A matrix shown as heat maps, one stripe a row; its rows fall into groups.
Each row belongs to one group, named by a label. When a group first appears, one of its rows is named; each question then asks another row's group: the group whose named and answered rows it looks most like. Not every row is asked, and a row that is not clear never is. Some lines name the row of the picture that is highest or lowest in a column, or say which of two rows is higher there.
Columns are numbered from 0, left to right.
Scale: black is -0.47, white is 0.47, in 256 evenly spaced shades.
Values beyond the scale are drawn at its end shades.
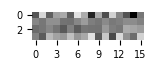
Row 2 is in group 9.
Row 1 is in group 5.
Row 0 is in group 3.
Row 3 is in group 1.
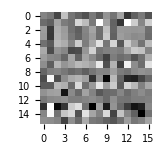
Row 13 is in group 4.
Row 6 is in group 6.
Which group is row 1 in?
1
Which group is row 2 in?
5
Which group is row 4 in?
1
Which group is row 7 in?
1
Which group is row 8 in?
9
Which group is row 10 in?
1
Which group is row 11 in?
6
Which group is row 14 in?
3
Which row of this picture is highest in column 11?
14
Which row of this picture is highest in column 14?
5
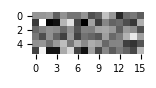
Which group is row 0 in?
6
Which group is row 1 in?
4
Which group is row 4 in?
3
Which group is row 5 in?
4
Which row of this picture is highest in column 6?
4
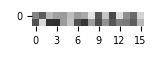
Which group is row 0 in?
1
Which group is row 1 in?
4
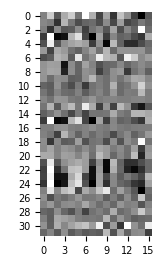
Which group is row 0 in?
3
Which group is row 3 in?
4
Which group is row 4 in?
4
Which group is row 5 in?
5
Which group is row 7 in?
6
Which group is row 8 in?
6
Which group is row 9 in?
5
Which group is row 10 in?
9
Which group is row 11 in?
9
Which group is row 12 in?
5
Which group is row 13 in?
3
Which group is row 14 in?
9
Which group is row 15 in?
4
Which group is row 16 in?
5
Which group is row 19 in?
3
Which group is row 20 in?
3
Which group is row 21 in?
4
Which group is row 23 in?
4
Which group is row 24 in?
4
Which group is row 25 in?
3
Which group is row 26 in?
9
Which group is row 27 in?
3
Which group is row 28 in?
9
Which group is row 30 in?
1
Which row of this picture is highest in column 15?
30
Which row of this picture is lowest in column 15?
31
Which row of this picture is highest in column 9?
25
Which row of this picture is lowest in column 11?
30
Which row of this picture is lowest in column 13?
22
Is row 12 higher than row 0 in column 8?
Yes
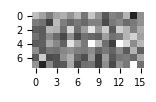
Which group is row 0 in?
3
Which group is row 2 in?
1
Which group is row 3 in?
9
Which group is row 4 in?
1
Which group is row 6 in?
4
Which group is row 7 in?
9
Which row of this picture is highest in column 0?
0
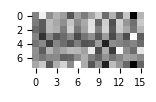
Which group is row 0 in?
3
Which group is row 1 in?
1
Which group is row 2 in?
1
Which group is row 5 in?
1
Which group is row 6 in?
5
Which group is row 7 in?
3
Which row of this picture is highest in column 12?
5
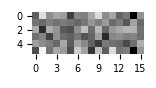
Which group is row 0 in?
3
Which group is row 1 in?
9
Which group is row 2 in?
5
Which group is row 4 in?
6
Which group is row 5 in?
3
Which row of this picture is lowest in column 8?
5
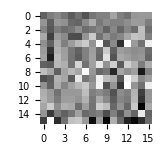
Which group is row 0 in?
9
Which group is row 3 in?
5
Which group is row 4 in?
1
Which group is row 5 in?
5
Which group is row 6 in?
5
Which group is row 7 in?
1
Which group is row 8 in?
3
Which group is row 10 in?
1
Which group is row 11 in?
3
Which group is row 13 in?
3
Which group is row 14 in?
9
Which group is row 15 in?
4
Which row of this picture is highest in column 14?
14
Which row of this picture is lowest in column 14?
13
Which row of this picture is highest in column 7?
3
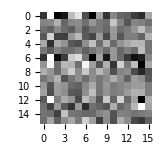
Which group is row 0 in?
4
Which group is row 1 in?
6
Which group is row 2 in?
9
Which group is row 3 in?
4
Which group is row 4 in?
5
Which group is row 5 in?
9
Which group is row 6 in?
4
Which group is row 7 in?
3
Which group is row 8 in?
3
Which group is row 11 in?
5
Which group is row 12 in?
3
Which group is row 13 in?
9
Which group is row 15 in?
3
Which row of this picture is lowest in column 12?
6
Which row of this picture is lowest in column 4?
13
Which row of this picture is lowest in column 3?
0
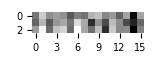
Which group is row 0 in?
3
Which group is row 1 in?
3
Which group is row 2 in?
3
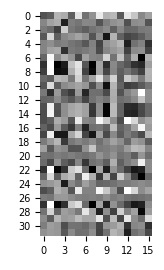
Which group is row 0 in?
1
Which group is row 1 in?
6
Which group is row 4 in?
6
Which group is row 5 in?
6
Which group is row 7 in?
4
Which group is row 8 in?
4
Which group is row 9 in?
1
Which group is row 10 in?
4
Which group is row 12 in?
9
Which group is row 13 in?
4
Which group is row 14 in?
4
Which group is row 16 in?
9
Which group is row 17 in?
4
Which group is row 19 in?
5
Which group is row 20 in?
9
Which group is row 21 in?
9
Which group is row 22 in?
4
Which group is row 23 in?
3
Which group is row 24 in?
6
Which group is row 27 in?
4
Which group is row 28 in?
3
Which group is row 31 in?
6
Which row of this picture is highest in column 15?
29
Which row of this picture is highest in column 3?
2
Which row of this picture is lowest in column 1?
11
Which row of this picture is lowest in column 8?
28
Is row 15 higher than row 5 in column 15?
Yes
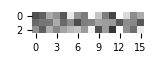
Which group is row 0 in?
1
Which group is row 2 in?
1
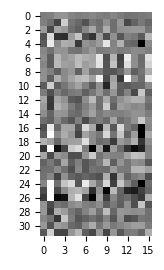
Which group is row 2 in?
5
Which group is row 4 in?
3
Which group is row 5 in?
5
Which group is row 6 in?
1
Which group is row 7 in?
1
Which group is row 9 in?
1
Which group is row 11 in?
9
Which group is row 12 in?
5
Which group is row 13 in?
5
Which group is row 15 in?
9
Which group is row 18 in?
3
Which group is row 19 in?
4
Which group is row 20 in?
5
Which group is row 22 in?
9
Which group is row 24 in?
3
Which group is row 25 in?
4
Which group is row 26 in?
4
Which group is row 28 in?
5
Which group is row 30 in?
5
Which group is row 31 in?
4
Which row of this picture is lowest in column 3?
26
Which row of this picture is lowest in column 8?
16
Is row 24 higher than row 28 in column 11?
Yes
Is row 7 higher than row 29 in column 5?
Yes
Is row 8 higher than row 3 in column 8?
No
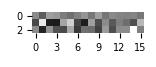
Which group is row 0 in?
5
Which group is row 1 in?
4
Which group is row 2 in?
9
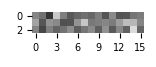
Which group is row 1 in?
5
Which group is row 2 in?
9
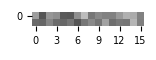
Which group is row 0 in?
5
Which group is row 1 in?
9
